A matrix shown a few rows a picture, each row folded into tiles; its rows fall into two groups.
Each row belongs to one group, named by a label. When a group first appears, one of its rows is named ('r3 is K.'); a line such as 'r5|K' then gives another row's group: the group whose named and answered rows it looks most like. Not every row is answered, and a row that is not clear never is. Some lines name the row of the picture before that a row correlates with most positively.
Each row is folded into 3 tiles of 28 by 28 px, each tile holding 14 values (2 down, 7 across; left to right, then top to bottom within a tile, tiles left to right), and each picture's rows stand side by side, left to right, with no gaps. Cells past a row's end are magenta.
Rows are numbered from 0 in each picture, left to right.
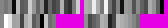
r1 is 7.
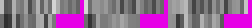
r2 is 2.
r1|7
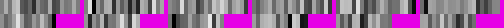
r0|2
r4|7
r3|2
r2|7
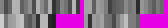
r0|2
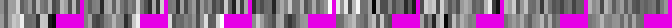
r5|7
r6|7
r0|2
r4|7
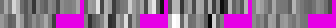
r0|2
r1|7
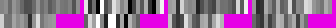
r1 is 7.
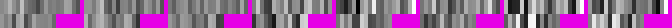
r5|7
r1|2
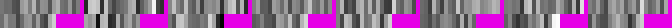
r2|2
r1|7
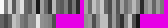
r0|7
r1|2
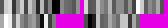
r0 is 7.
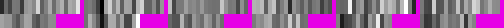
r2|7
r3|7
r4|7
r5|7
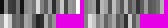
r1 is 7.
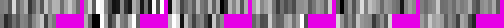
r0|7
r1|2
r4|2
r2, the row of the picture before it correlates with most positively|1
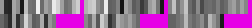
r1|7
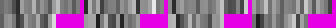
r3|7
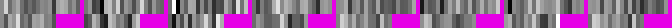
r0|2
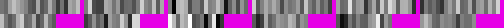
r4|7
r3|7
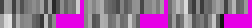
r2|2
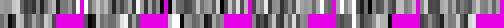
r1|7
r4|2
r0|2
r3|7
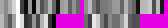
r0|2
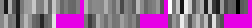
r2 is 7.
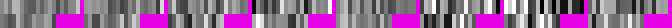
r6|7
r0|2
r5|7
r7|2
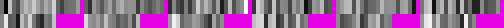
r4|7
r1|2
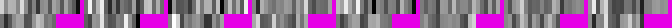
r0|7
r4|7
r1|2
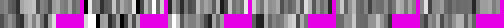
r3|7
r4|2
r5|2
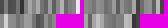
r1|2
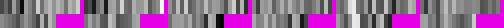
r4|2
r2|2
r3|2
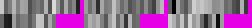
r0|7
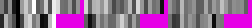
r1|7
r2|7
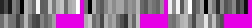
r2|7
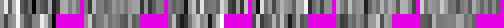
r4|7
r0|2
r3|2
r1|2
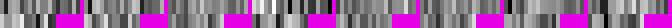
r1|2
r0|2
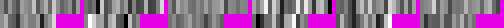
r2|2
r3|7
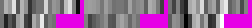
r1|7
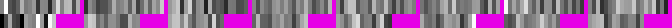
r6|7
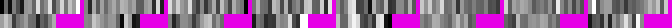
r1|2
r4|2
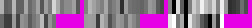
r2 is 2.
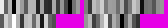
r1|2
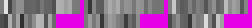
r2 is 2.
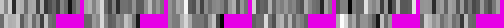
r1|2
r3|7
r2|2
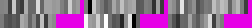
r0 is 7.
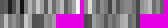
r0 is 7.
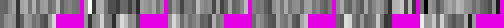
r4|2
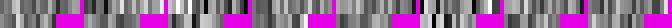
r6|7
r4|7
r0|2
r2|7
